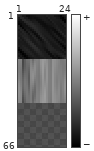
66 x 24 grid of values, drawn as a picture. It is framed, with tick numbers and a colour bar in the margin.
The table splits into 3 rows of 1 panel. Panel 1,1: very low, slanting down to the right, faint in contrast. Panel 2,1: middling, streaked downward. Panel 3,1: low, checkered, faint in contrast.
